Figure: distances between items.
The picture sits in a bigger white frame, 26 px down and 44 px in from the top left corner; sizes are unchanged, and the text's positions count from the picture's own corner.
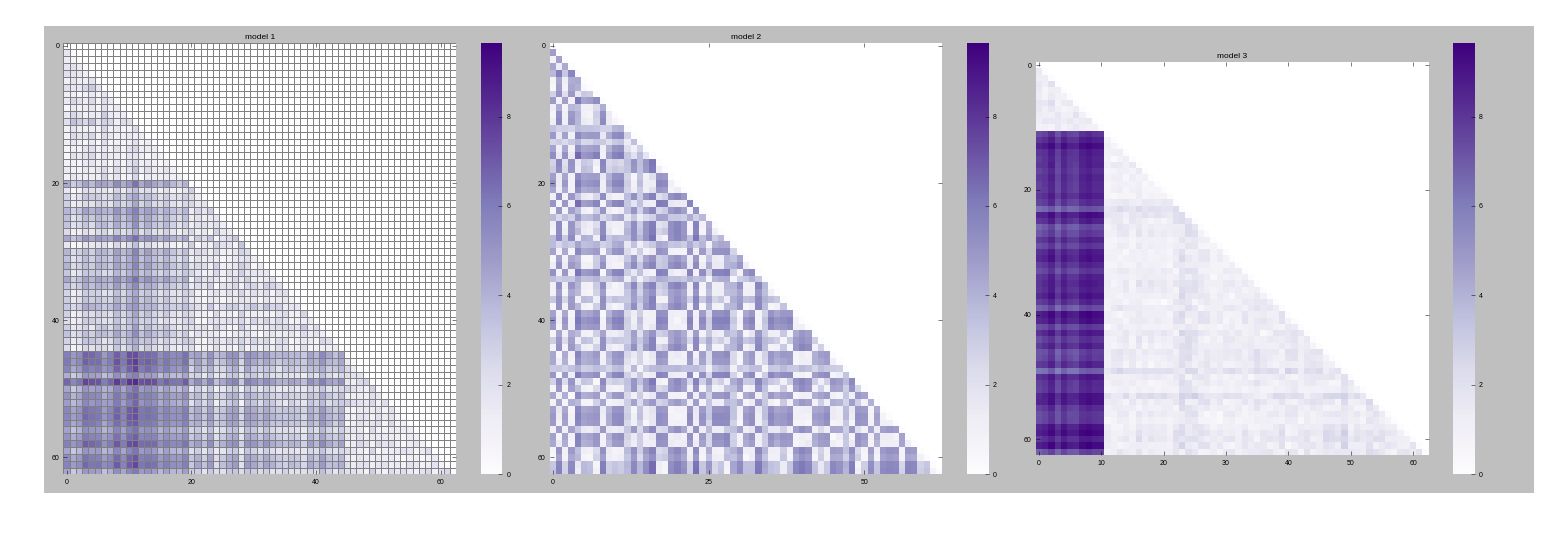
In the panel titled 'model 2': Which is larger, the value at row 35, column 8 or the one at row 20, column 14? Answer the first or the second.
the first
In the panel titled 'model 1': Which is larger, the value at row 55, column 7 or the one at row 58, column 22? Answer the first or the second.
the first
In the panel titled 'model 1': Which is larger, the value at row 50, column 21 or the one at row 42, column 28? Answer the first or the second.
the first
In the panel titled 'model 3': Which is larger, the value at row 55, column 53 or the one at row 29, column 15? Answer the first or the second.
the first
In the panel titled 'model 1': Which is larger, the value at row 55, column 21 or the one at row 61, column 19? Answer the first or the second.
the second
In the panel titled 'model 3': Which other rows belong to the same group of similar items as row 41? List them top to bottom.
11, 12, 13, 14, 15, 16, 17, 18, 19, 20, 21, 22, 23, 24, 25, 26, 27, 28, 29, 30, 31, 32, 33, 34, 35, 36, 37, 38, 39, 40, 42, 43, 44, 45, 46, 47, 48, 49, 50, 51, 52, 53, 54, 55, 56, 57, 58, 59, 60, 61, 62
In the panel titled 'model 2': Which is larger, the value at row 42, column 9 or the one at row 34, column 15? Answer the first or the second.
the second
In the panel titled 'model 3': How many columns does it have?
63
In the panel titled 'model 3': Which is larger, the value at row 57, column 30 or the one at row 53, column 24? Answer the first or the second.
the second
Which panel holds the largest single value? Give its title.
model 3
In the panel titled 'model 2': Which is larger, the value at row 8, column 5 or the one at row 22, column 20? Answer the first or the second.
the second
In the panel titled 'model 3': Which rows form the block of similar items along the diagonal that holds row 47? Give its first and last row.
11 to 62
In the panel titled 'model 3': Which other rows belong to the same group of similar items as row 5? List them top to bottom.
0, 1, 2, 3, 4, 6, 7, 8, 9, 10
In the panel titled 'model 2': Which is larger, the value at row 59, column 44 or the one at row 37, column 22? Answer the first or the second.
the second
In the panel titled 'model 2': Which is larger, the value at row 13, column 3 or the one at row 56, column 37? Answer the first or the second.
the second
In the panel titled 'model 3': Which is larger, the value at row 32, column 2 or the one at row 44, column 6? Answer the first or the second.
the first
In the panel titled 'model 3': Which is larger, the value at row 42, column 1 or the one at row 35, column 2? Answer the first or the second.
the second
